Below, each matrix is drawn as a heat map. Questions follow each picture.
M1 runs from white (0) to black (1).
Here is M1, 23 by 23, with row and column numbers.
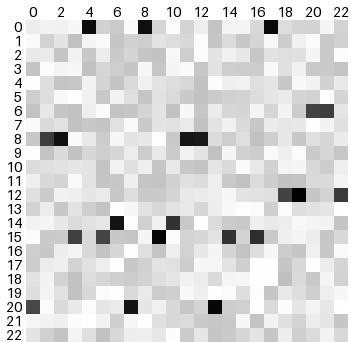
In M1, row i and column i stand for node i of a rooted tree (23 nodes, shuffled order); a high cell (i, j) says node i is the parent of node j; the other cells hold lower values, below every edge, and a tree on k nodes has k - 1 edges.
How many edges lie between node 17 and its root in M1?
5
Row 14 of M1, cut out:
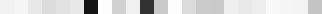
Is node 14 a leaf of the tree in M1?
no
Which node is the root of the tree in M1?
15
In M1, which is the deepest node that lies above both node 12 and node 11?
8
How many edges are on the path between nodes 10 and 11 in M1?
6
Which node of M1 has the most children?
15
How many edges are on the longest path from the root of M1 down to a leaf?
7
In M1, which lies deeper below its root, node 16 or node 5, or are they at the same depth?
the same depth
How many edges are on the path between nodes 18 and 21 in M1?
6
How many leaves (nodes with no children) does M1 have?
16
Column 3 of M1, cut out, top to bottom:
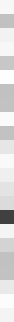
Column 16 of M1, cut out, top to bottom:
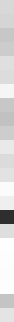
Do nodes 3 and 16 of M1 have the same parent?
yes
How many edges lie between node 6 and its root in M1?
2
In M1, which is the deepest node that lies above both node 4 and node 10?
14
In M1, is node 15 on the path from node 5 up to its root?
yes
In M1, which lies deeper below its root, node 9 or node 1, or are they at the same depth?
node 1
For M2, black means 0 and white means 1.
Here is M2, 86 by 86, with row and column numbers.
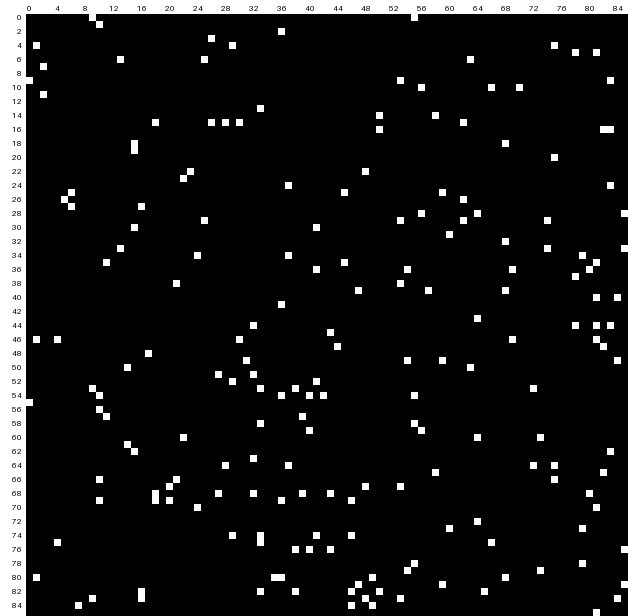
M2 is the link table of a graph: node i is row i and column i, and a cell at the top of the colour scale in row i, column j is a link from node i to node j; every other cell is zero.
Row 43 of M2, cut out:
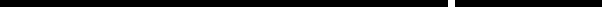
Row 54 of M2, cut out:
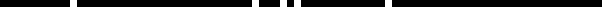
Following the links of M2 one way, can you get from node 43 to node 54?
yes
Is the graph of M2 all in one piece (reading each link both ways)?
no
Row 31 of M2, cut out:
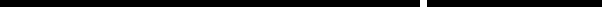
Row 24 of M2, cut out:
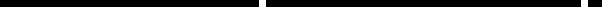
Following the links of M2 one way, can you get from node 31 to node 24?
yes
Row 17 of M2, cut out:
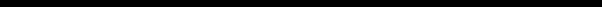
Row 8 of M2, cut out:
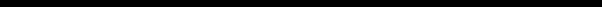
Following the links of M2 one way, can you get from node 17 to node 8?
no
